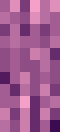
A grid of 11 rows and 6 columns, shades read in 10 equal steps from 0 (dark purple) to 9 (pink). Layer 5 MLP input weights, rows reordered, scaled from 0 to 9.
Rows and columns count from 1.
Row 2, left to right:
6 5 4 8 6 5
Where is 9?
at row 1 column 4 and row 9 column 3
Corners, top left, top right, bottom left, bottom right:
5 8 6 0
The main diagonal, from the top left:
5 5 2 5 6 4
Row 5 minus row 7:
3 0 -3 3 1 -2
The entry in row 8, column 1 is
5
